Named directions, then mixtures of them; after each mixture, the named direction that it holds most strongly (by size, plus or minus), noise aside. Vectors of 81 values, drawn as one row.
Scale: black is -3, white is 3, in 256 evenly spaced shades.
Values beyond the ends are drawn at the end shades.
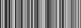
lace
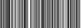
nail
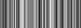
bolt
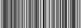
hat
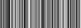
nail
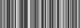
nail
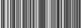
lace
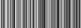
lace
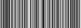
nail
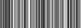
nail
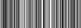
hat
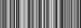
bolt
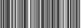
nail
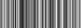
bolt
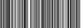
nail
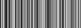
lace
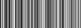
lace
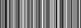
bolt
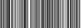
nail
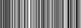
nail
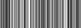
nail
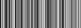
lace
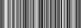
hat
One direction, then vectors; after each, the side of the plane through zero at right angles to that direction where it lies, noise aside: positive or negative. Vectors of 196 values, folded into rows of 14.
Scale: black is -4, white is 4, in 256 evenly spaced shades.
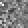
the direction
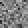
negative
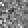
positive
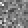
positive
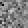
negative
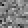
negative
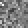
positive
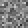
positive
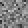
negative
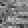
negative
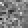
positive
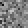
negative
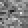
positive
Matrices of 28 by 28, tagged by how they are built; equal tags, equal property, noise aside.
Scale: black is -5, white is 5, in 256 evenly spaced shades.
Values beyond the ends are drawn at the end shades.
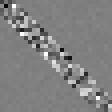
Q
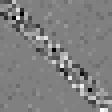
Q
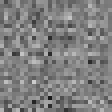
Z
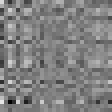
Z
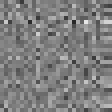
Z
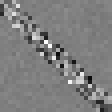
Q
